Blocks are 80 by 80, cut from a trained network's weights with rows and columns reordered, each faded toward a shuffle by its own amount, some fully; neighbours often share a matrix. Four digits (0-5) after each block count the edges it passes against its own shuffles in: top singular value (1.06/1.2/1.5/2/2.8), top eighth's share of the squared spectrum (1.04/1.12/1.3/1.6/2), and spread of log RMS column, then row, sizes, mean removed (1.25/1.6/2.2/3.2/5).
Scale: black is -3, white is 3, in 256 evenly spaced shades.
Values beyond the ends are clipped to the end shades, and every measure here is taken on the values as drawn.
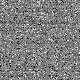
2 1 1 0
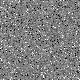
0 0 0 0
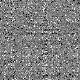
2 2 2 0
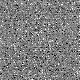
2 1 1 0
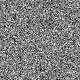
0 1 0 0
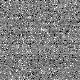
2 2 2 0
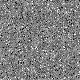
1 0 0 0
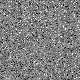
0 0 0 0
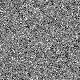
0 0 0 0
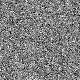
0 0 0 0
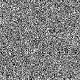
3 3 1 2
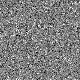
1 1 0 0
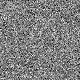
0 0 0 0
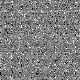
2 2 2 0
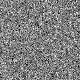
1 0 0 0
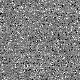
1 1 1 0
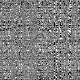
3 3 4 1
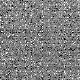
3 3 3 0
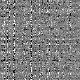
3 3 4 0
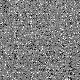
2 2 1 0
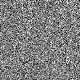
2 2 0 1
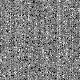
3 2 0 2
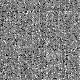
2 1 0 1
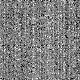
3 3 1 2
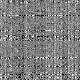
4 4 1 4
